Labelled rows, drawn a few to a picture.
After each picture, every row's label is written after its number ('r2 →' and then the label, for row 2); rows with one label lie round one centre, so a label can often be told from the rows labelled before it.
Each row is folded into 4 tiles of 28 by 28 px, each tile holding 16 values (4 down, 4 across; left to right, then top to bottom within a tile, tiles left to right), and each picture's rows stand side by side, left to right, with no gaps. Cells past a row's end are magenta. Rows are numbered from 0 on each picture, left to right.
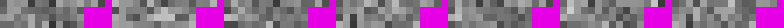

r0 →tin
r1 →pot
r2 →tin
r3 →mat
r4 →tin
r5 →tin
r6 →mat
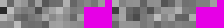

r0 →pot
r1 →pot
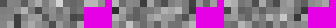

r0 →mat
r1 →pot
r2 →pot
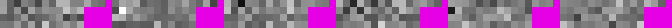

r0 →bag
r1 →tin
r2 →bag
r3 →bag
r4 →pot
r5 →mat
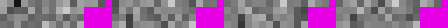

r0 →bag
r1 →mat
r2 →mat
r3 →mat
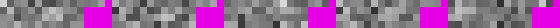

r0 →pot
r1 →pot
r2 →mat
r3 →pot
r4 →tin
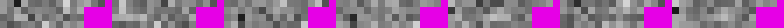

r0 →bag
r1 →tin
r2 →mat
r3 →mat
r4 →pot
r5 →bag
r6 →pot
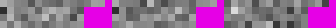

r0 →pot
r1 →pot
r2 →tin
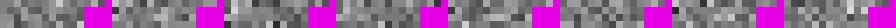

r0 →mat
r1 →pot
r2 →tin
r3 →tin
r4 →pot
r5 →mat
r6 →pot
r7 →bag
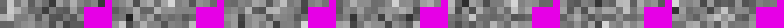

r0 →tin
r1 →mat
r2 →mat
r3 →mat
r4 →bag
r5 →bag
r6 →pot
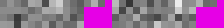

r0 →mat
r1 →bag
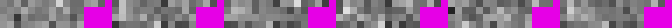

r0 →mat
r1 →tin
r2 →tin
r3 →tin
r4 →pot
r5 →tin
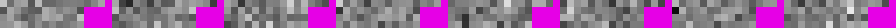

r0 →pot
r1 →bag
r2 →bag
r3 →pot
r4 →mat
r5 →tin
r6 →pot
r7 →bag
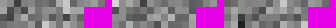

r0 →bag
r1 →pot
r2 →mat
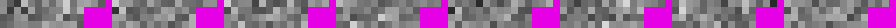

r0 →bag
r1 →pot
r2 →pot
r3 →pot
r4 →pot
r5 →bag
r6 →tin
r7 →pot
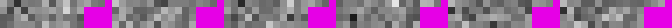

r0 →bag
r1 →pot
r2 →bag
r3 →mat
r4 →pot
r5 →pot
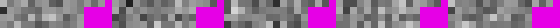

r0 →pot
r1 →bag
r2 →tin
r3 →bag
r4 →pot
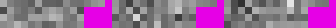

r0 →pot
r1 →bag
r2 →bag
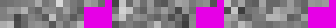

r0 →mat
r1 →tin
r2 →pot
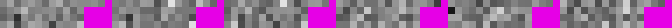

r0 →mat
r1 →mat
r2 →mat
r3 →bag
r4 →pot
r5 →bag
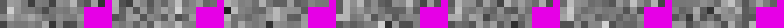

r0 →tin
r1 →bag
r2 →pot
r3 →tin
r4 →tin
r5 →tin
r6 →mat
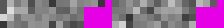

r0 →tin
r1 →mat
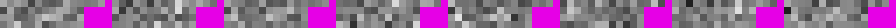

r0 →pot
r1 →bag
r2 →pot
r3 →mat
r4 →pot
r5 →tin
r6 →bag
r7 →pot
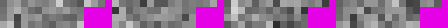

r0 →mat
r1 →pot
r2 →tin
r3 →mat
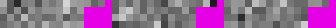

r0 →bag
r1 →tin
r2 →mat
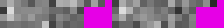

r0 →tin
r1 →tin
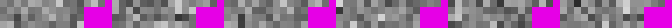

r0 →mat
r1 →bag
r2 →mat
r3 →pot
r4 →tin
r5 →bag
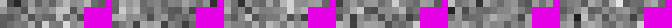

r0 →bag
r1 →tin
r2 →bag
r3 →mat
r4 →pot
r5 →mat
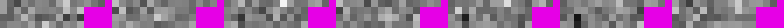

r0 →bag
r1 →pot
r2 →mat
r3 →pot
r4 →mat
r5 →mat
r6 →bag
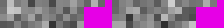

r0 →tin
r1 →mat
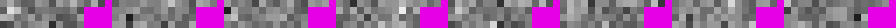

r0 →tin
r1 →mat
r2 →pot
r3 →bag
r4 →tin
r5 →tin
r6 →mat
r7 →pot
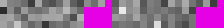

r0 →pot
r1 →tin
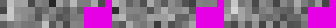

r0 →tin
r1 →pot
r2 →tin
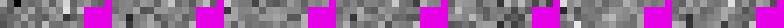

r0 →bag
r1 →mat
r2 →pot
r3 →mat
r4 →tin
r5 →pot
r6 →mat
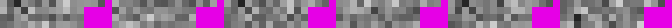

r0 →bag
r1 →pot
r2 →bag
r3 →mat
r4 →bag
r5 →mat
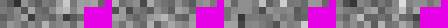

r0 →bag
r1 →pot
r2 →mat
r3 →bag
